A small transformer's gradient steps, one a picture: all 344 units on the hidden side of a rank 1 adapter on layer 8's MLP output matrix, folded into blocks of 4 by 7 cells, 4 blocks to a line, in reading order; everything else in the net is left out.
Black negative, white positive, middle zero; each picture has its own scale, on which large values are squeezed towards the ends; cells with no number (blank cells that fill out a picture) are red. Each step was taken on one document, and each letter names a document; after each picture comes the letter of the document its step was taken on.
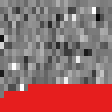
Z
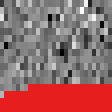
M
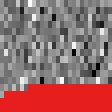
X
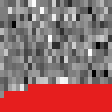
X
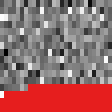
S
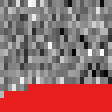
X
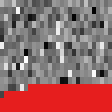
Z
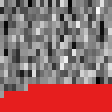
M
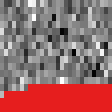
X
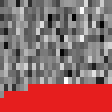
M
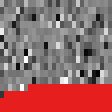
Z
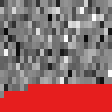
M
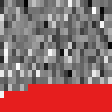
S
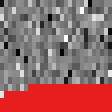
M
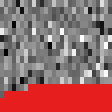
X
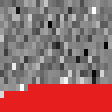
Z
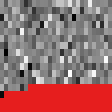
S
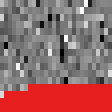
M
